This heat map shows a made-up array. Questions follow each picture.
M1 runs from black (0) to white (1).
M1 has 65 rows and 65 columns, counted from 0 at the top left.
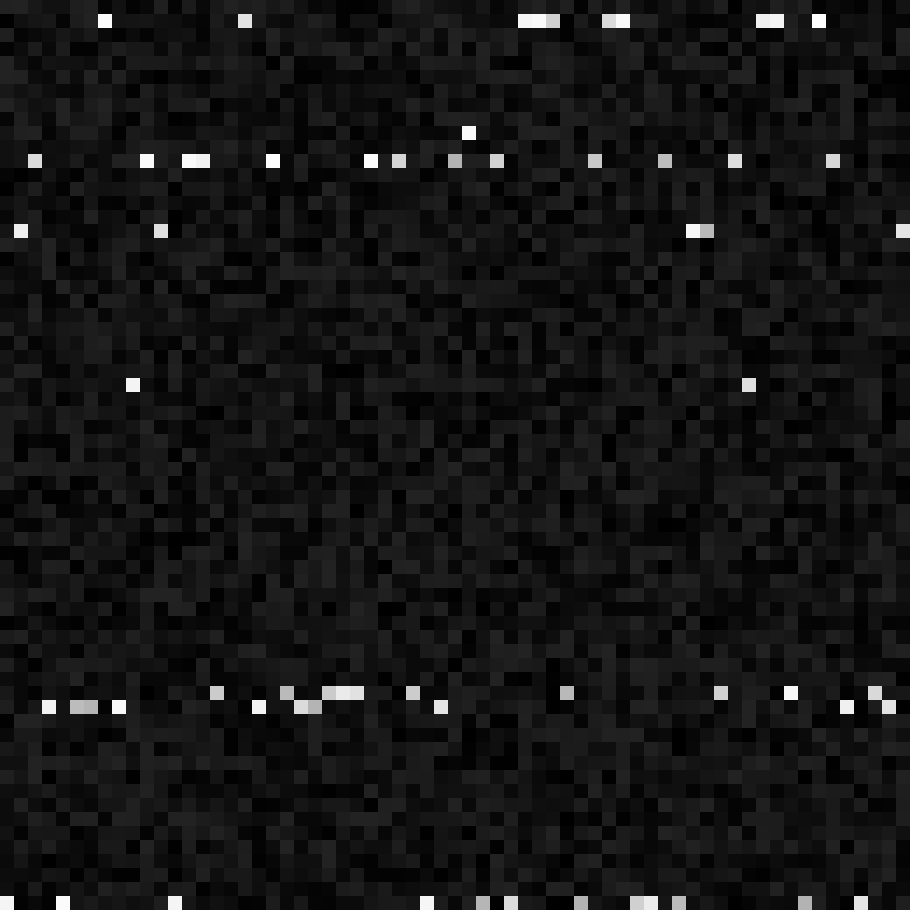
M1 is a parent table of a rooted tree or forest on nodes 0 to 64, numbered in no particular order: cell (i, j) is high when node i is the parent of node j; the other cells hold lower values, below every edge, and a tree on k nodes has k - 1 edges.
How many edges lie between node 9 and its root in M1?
1
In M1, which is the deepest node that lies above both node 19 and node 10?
11
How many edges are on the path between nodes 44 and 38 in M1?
2
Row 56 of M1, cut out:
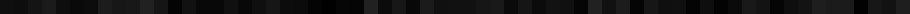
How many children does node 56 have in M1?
0
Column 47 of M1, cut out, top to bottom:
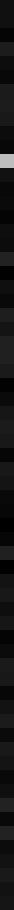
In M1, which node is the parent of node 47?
11
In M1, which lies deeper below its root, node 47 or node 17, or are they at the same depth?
the same depth
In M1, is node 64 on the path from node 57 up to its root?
yes
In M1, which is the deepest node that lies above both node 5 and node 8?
50
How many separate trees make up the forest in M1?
2
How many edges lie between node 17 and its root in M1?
2
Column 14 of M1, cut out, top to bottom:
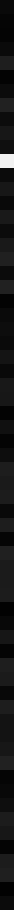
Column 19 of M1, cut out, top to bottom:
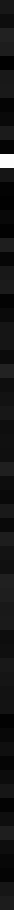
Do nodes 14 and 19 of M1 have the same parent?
yes
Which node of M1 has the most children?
11
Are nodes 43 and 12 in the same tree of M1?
yes
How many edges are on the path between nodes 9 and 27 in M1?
1
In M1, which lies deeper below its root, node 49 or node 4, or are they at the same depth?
node 4
